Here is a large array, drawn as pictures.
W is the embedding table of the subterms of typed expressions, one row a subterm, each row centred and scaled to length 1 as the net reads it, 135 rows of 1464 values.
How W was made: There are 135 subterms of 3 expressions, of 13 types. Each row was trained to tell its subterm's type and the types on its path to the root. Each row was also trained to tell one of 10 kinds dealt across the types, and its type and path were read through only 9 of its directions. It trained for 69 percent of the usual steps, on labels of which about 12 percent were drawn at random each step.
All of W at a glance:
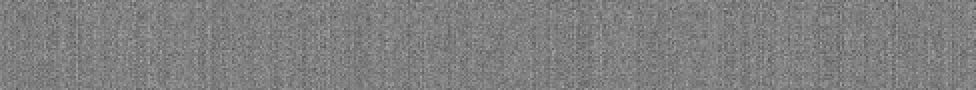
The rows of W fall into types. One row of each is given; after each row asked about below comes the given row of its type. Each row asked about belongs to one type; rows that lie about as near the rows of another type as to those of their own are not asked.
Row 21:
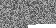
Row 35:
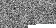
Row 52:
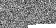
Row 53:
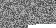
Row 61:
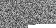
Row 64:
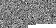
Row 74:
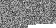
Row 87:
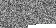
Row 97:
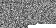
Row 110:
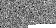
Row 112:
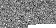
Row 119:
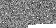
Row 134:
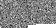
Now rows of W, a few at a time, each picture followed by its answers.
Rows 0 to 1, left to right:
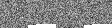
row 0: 64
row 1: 134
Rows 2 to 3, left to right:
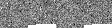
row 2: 87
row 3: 53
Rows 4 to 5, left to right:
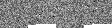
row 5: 53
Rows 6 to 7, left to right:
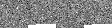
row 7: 110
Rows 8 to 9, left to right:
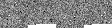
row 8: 53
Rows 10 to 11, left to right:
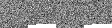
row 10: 74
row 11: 21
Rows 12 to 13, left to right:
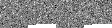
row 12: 134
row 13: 87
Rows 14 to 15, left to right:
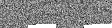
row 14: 134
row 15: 61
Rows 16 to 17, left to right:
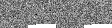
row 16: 52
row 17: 110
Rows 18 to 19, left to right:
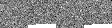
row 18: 21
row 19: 35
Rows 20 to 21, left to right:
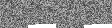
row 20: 61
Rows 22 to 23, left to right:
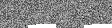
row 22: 52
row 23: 119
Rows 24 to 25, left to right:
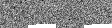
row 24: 61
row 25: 61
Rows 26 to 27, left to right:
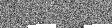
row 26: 61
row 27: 97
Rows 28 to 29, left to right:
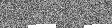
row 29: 134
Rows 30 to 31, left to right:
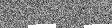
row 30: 52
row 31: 61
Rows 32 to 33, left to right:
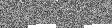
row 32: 112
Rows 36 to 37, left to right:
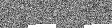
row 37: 21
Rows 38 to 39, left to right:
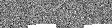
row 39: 119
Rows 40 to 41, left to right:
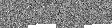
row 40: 87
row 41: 35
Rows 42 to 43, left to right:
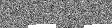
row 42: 21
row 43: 134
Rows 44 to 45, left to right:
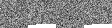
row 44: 87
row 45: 61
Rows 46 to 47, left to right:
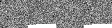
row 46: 21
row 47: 53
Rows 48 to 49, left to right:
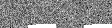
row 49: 112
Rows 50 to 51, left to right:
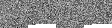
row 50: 74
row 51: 74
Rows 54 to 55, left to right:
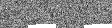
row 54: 52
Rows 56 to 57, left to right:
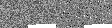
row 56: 21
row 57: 97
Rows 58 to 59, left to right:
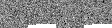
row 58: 74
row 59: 53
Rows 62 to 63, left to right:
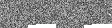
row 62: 119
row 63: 64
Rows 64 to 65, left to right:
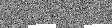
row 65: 64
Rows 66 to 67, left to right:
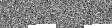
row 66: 64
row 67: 74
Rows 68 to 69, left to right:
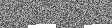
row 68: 87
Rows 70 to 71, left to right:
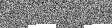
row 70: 97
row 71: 64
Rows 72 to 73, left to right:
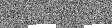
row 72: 52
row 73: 52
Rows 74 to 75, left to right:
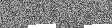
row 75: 110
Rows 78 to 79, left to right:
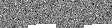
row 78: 134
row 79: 74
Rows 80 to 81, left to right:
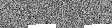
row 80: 119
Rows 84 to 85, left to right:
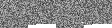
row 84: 74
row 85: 74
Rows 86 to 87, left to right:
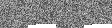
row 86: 74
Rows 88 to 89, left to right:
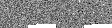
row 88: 64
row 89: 110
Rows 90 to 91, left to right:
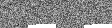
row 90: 53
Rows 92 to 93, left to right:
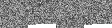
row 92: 53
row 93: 35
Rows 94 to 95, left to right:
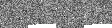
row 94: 110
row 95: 87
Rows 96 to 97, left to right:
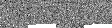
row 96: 119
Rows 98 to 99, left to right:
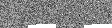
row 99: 61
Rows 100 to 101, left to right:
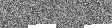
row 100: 74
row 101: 21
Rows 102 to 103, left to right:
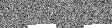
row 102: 97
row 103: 53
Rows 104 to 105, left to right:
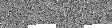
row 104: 52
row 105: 64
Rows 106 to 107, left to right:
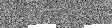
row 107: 61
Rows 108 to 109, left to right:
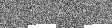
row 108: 97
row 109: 110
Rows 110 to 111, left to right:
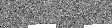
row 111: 35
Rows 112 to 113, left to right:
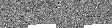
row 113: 74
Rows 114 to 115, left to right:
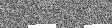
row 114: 61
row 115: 97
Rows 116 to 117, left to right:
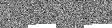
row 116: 21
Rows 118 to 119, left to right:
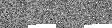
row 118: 112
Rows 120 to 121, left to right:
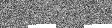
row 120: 61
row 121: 21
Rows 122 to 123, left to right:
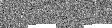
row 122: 134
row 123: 87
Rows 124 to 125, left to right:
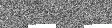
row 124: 21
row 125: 52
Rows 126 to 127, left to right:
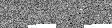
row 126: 52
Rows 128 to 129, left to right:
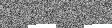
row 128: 64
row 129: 112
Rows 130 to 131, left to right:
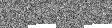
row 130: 52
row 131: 52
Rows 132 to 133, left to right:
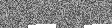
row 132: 35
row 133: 35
